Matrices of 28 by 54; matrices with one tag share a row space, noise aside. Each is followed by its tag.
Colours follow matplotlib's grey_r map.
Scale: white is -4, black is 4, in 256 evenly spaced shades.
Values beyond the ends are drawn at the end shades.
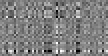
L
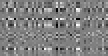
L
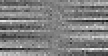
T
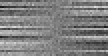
T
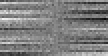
T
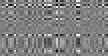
L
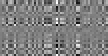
L
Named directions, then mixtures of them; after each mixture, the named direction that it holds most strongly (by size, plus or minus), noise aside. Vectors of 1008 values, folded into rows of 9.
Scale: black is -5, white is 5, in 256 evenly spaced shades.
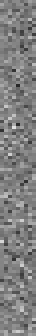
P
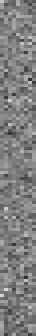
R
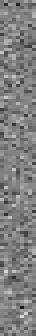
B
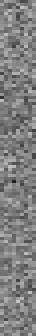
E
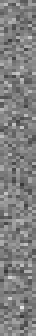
B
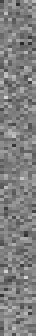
R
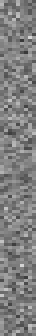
R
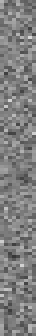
R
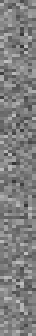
E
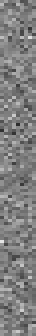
P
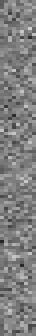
P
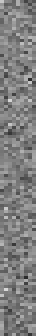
R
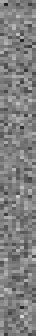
B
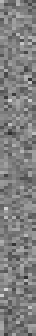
R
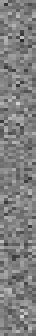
B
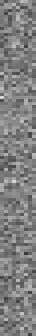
E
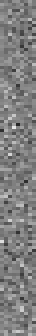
P
